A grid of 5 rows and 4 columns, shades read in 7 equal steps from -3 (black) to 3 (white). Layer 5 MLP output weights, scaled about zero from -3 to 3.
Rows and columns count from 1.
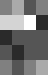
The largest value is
3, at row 2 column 3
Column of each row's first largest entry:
2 3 2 1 4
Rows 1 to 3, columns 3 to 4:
-1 0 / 3 -2 / -1 -1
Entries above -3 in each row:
4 4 4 4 4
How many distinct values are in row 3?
2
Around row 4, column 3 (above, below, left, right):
-1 0 -2 -1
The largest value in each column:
2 2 3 1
